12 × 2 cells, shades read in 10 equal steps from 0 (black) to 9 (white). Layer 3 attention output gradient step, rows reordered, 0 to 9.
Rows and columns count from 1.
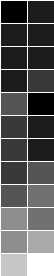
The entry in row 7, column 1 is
2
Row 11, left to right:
5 6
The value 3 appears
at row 5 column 1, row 8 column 2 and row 9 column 1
